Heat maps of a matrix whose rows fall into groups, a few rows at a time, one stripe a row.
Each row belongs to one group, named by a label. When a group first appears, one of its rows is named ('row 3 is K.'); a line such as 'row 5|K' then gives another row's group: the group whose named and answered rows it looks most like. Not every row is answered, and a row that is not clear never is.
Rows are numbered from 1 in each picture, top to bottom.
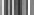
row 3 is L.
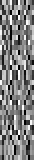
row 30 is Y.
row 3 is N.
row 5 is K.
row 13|Y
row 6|N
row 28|N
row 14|N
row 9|L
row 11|N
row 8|N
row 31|Y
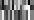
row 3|L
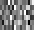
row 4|K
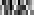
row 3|L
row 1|N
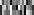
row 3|K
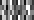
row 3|L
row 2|K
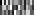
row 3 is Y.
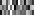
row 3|K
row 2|Y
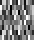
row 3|N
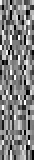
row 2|Y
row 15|K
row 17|K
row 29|L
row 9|K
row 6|Y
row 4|N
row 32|Y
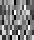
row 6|L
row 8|N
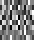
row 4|N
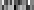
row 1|L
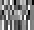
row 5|L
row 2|L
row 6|L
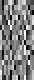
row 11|Y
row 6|K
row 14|Y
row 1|Y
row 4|N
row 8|N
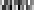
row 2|N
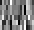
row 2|K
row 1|K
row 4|L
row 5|N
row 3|K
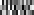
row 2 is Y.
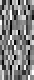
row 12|Y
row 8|K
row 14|N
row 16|L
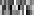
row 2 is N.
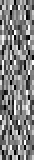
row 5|K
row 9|L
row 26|L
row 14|K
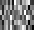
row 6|Y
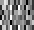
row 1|Y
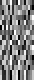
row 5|N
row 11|N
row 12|Y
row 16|N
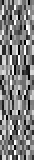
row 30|Y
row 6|K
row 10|N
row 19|N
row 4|N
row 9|K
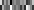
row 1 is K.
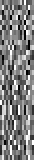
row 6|N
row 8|K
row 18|N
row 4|N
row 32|L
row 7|K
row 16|L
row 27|L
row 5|K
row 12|Y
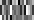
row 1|N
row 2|K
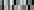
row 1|Y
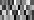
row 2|N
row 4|Y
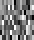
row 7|K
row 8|N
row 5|L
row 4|Y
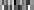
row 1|Y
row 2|L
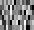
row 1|Y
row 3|K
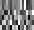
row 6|N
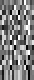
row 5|L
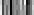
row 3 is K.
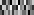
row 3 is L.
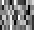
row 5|Y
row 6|K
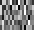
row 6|K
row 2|N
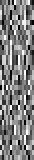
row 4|N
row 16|N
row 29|N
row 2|Y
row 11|Y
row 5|Y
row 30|K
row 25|K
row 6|N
